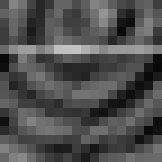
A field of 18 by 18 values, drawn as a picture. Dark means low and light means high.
Concentric rings centre on the top middle. The ninth with the highest average is the top middle. On average the colour sits 30% of the way up the scale. Row 6 differs from the rows beside it.
